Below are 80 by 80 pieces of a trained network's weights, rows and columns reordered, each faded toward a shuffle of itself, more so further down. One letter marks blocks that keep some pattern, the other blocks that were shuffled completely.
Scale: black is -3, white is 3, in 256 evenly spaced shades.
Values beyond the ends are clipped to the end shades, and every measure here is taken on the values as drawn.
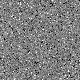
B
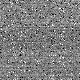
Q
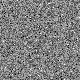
B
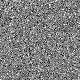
B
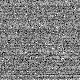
Q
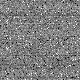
Q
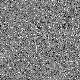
Q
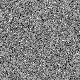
B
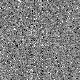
Q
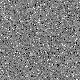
Q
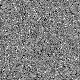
B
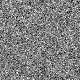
Q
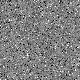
B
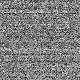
Q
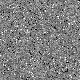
B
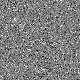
B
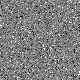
B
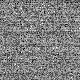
Q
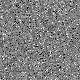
B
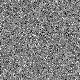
Q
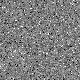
B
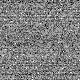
Q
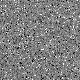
B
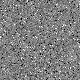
B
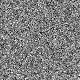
B
